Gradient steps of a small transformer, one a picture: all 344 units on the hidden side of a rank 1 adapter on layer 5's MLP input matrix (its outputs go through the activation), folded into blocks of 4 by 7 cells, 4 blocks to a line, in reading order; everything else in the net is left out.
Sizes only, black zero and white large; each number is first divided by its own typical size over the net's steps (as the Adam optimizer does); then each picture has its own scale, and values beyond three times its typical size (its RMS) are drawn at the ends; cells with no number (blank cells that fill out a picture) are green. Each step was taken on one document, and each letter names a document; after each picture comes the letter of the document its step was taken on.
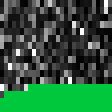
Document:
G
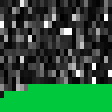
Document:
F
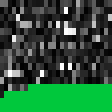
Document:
F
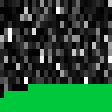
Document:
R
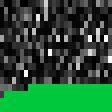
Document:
R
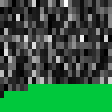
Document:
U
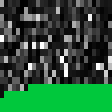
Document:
R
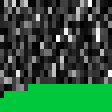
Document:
F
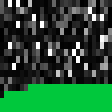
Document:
G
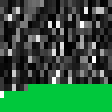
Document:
G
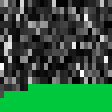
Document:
U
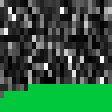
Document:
U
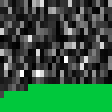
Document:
U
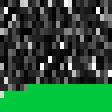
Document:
F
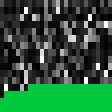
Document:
R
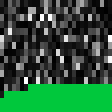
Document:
R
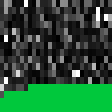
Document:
F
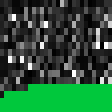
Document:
F
